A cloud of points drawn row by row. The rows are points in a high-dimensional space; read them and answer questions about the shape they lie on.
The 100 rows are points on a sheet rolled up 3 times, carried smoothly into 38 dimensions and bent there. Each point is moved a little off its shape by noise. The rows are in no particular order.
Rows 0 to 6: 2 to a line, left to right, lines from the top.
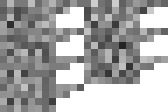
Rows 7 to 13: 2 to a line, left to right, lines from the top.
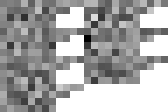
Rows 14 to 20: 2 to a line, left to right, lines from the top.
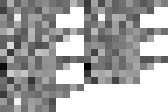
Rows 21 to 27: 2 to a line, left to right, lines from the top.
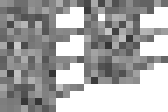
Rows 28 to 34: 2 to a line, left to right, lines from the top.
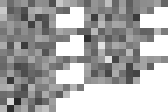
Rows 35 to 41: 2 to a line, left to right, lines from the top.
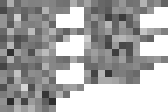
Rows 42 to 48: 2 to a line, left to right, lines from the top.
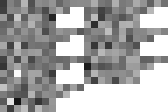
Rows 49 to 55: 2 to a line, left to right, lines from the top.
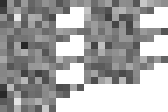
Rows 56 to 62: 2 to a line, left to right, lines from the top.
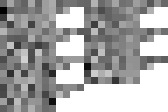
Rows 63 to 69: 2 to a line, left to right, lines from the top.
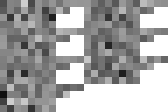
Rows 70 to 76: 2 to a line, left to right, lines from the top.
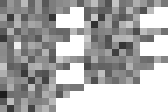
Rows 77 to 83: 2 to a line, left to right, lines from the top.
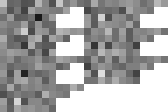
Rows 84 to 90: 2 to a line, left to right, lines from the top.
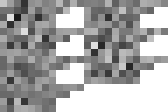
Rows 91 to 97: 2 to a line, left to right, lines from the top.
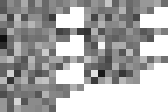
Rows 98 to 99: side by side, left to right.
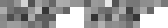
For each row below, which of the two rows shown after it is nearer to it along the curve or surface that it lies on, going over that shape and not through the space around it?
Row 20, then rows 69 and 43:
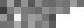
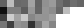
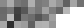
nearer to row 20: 43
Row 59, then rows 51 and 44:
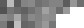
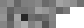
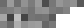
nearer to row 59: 44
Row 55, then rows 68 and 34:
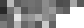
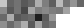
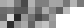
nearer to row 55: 34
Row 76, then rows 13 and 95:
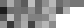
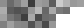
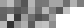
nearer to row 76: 95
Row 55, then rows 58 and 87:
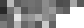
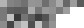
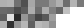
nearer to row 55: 87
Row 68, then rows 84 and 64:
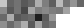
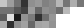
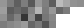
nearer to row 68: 64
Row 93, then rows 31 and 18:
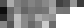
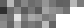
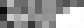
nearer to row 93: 18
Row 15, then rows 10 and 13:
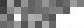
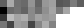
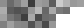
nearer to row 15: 10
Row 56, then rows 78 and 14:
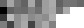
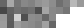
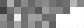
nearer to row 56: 14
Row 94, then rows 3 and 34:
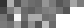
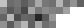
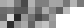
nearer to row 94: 34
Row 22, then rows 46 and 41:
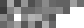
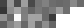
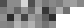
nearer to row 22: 46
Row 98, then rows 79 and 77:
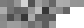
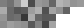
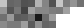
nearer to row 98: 79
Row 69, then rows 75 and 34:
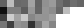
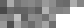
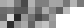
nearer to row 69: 34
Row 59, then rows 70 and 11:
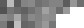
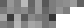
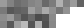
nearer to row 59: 11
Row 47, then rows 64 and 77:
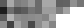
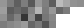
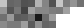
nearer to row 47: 77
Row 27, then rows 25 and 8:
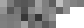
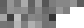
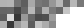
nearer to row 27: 25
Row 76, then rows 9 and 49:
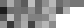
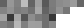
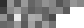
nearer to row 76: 49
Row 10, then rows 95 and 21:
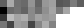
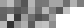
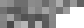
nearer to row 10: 95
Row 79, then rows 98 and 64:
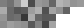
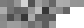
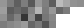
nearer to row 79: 98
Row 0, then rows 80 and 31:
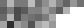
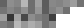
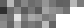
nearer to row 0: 31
